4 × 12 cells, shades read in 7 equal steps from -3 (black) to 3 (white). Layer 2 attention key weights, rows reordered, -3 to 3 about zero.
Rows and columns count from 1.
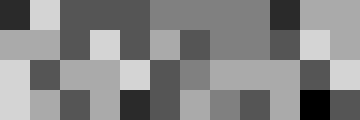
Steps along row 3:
down up same up down up up same same down up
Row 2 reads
1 1 -1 2 -1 1 -1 0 0 -1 2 1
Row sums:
-3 4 8 -3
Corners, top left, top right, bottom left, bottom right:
-2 1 2 -1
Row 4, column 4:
1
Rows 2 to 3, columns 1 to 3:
1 1 -1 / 2 -1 1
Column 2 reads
2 1 -1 1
